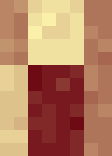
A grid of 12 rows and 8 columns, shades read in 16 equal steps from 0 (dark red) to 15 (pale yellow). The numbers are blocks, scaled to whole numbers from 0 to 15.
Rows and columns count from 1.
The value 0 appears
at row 6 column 3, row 7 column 3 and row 10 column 6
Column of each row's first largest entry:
4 4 3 3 3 1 1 1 1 1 1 1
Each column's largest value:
13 13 15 15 14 14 8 8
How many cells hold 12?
9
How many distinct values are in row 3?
5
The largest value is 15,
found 2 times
